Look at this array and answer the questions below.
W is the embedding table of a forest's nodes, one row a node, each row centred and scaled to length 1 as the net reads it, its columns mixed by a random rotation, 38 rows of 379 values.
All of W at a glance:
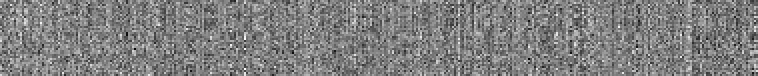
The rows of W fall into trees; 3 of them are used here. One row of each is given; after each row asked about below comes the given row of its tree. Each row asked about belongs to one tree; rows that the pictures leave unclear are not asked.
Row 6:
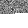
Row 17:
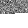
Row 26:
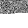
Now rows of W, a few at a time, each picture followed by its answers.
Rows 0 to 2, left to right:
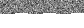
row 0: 17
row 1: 17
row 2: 6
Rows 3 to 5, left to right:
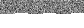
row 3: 26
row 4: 6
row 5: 6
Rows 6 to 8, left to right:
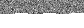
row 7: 17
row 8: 26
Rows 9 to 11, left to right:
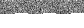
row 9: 6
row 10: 6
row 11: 6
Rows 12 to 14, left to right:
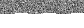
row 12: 6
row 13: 26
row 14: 6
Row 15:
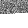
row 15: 26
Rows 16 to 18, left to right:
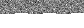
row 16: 17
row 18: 17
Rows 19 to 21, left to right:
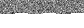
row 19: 17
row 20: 26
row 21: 17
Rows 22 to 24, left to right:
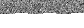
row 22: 26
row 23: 26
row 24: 17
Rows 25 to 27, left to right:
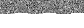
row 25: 26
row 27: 6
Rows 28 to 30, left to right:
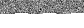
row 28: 17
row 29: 6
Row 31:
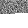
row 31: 6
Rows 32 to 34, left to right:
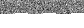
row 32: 26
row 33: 26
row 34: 17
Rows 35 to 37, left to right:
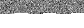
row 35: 26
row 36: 17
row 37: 17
